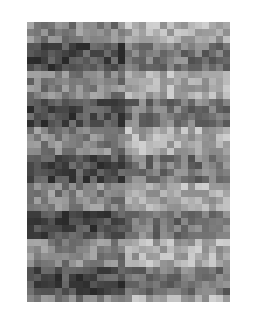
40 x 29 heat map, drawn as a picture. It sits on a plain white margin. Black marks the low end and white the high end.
Mirror symmetry: none. Ninth with the lowest average: bottom left. Seam: vertical, 50% of the way across, the right part higher. Stripes: horizontal, repeating 5 times.
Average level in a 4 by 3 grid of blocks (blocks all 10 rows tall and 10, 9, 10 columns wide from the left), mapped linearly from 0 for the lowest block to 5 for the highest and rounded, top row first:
1 4 5 / 1 3 4 / 0 2 4 / 1 3 5
